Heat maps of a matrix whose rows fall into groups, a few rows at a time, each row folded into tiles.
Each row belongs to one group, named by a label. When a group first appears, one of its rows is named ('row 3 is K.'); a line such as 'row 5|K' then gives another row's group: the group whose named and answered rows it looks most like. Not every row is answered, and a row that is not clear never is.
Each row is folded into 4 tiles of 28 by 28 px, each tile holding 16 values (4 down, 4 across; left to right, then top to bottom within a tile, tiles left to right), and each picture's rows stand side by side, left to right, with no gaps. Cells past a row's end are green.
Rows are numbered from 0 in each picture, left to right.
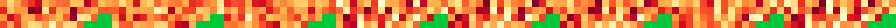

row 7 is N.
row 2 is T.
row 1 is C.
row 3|N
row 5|N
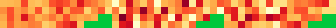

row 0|C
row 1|N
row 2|C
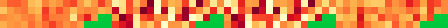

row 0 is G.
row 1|N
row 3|C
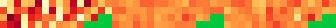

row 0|N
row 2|G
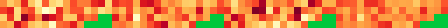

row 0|C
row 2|N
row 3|T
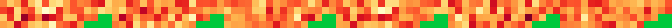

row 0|C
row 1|N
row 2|G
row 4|G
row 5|T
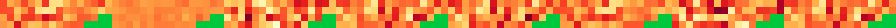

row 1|G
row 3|G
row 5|C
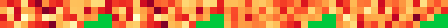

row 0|T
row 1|T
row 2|C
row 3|G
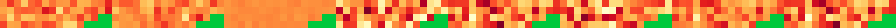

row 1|G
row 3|N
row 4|T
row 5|C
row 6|T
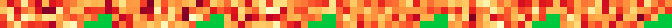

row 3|G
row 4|C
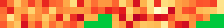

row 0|G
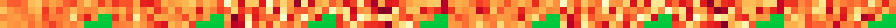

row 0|G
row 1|T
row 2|N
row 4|N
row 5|N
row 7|G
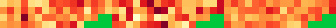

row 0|C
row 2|T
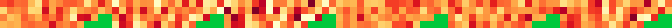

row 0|G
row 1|N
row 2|N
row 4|G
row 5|N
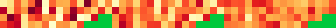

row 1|N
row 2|T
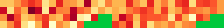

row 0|N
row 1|N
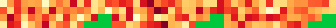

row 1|T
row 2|C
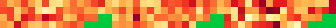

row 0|C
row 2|T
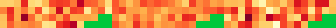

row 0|C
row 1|G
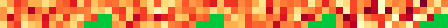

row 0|N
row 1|C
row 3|N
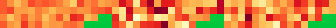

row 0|G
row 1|T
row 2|C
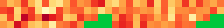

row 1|N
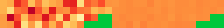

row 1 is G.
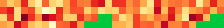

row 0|C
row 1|G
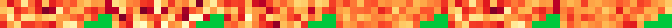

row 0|T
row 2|T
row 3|T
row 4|T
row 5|C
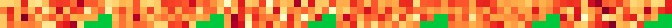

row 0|C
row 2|N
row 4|T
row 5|T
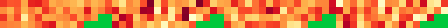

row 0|T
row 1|N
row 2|T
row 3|N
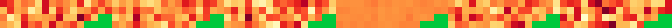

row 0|G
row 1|C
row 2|C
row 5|T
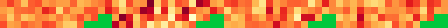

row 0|T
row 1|N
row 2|G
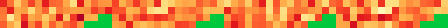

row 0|G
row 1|C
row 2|N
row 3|C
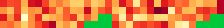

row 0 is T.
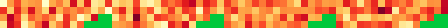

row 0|N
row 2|G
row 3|T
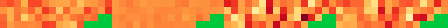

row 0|T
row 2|G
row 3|G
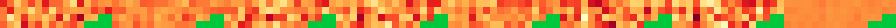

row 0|G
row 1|G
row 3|C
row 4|C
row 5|T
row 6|C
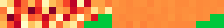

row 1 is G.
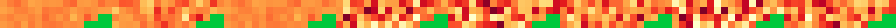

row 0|G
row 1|G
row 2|G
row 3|N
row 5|G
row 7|T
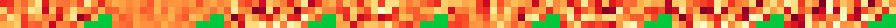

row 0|G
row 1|N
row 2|N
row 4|N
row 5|T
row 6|N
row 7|N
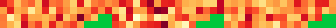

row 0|G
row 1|T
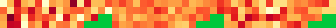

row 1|T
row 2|C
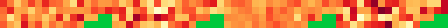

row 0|G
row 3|T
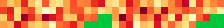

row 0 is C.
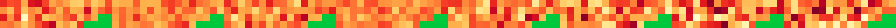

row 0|T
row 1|C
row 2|G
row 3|T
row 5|C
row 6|T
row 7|N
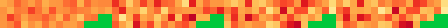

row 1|G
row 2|C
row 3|C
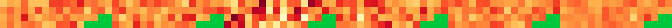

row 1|G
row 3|T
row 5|G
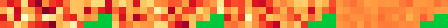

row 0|T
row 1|C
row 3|G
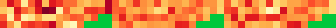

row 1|C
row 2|C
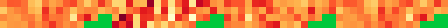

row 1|N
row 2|T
